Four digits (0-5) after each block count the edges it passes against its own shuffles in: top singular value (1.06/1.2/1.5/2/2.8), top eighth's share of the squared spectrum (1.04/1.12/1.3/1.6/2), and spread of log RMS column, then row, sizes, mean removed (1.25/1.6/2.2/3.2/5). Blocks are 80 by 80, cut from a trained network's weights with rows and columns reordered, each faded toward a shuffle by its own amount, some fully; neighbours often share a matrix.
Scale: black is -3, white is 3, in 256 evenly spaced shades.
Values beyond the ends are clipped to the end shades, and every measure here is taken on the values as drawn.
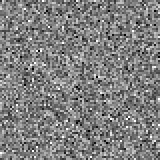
0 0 0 0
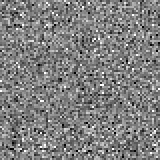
2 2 0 1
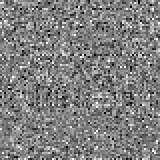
4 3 0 2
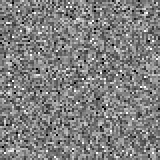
2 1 0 0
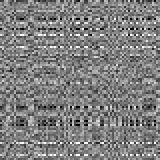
5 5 1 4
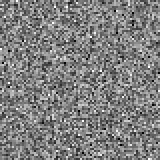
1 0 0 0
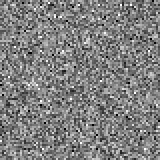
1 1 0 0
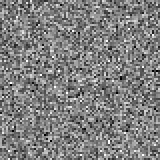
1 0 0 0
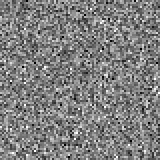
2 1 0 0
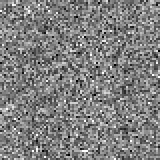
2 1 0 0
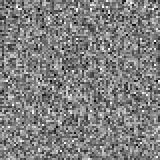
3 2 0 0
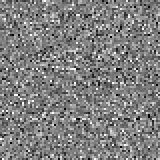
3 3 0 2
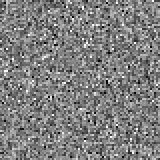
1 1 0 0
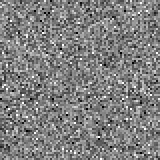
0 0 0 0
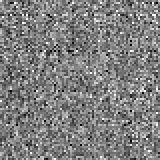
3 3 1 2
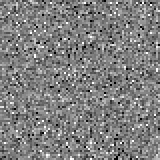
1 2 1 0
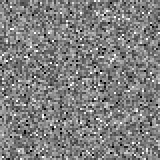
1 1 0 0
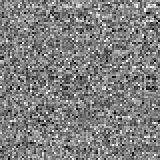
3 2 0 1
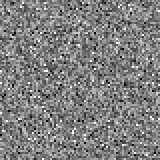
0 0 0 0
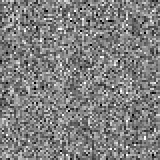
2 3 1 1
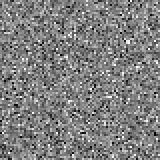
0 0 0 0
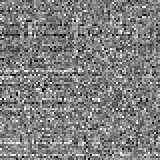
4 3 0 2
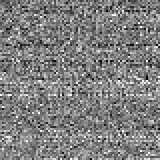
4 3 1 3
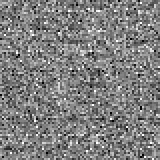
3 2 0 1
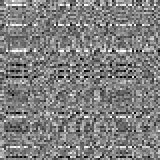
5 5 1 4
